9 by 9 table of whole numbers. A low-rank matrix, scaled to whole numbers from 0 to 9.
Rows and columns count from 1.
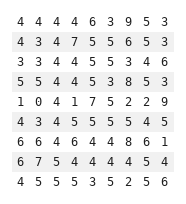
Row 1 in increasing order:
3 3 4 4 4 4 5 6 9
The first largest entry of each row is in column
7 4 9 7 9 4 7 2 9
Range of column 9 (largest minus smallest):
8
